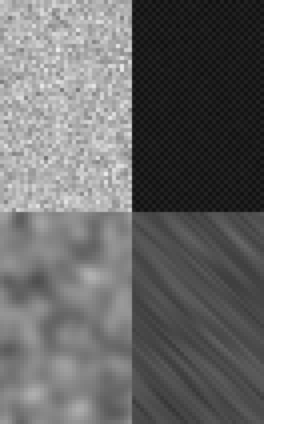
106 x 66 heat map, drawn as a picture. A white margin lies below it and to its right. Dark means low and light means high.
It is made of 2 by 2 panels. Panel 1,1: high, fine-grained. Panel 1,2: very low, checkered, faint in contrast. Panel 2,1: middling, blotchy. Panel 2,2: low, slanting down to the right, faint in contrast.
